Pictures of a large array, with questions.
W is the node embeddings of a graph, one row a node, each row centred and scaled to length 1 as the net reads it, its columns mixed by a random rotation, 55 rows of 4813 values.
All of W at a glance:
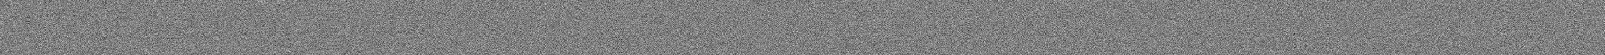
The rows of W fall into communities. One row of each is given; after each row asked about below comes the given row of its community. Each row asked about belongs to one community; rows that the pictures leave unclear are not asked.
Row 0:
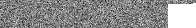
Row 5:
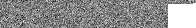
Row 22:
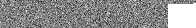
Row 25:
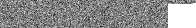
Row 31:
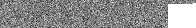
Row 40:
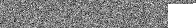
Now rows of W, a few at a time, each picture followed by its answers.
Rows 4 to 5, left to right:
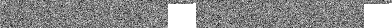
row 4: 0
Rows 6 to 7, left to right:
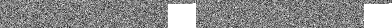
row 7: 40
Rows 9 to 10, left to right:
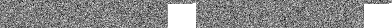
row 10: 25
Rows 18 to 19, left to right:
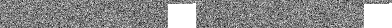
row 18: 25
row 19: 0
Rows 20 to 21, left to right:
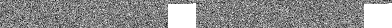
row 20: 5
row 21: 40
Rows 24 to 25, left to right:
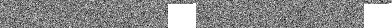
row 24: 22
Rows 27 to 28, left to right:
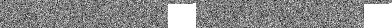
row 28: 31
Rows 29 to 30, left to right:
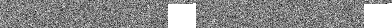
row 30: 0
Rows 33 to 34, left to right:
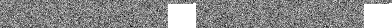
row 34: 0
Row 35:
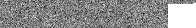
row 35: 22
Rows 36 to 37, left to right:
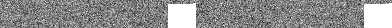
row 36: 25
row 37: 5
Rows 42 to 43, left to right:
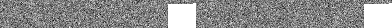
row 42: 22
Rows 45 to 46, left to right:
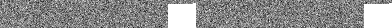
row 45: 31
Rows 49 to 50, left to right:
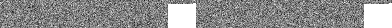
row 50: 40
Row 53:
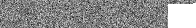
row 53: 25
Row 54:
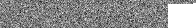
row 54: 22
